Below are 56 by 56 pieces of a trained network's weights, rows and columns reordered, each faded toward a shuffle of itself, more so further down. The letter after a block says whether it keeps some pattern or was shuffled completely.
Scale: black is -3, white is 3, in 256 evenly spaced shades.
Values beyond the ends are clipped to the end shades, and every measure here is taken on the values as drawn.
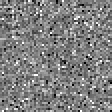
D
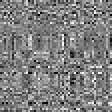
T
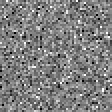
D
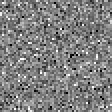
D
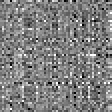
T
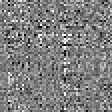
T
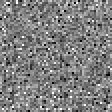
D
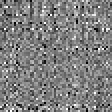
T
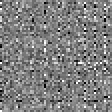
T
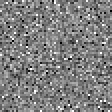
D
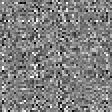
T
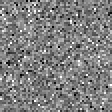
D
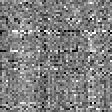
T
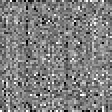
T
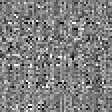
T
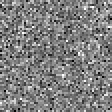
D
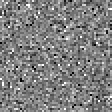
D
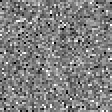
D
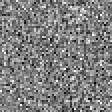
D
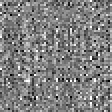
T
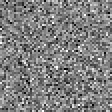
D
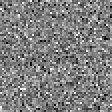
D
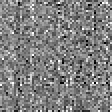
T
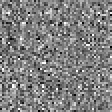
T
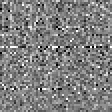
T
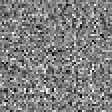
T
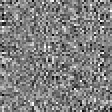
T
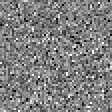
D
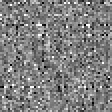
T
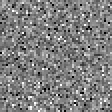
D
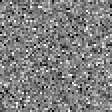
D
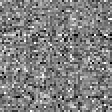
T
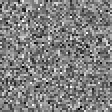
D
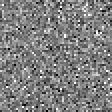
D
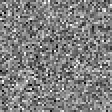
D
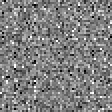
T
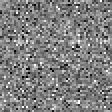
T
